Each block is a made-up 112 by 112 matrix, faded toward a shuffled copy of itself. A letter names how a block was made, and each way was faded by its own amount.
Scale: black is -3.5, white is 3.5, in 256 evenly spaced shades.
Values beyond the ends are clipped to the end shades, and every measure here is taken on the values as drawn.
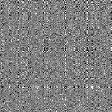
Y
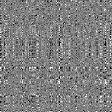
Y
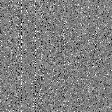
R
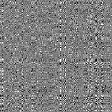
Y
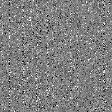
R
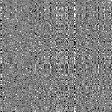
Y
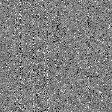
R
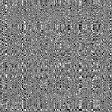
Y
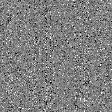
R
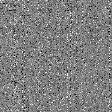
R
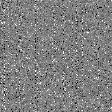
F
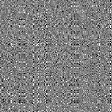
Y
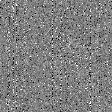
R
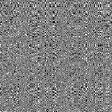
Y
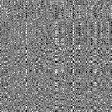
Y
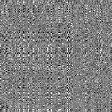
Y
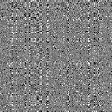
Y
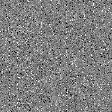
R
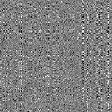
Y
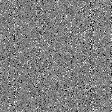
R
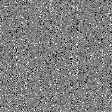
F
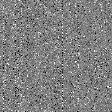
R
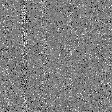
F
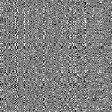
Y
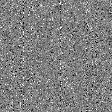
R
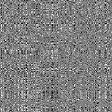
Y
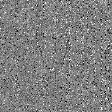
R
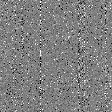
F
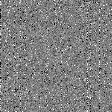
R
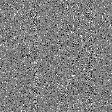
R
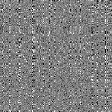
Y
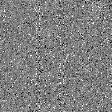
R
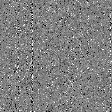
F
